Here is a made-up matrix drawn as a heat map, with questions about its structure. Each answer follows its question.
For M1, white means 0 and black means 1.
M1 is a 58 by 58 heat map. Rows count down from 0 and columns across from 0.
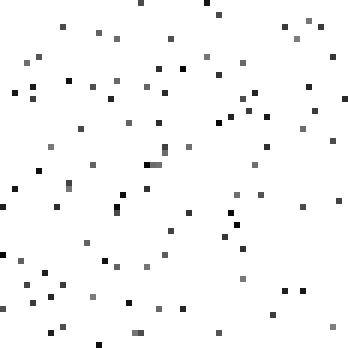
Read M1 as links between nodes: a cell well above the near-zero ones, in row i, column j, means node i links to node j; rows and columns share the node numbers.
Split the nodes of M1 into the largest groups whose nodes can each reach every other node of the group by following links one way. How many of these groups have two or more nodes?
5
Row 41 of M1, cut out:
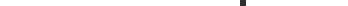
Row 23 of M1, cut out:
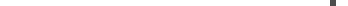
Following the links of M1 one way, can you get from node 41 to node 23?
yes
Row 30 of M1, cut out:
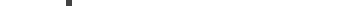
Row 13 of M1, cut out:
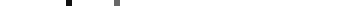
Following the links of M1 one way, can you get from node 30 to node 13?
no
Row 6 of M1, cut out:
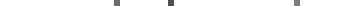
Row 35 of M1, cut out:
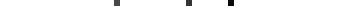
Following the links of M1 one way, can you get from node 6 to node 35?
no
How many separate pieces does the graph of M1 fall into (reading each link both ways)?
4
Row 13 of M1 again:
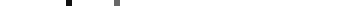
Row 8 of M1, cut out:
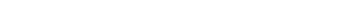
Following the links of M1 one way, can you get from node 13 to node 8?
yes
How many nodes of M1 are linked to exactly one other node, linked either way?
11
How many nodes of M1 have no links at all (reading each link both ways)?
2
